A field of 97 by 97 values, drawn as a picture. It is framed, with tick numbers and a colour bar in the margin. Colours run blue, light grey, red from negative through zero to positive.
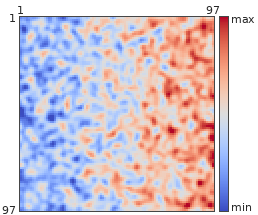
The field is mottled with small blotches. There are no lone odd cells. No regular stripes run through it. The histogram is bell-shaped. Values rise toward the right.
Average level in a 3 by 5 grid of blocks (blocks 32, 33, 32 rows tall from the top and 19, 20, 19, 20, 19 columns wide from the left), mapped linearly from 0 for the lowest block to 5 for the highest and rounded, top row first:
0 1 2 4 5
0 1 2 4 5
0 1 2 4 5
